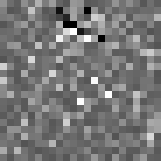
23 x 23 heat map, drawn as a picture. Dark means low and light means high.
An odd patch, rougher than its surroundings, sits in the top middle. No regular stripes run through it. Neither half mirrors the other. Values change most from cell to cell in the top middle. No overall slope runs across the table.
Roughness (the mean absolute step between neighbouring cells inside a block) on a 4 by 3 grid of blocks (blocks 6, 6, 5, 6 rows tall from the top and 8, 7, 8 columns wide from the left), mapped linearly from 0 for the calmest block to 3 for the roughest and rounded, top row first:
030 / 100 / 011 / 000
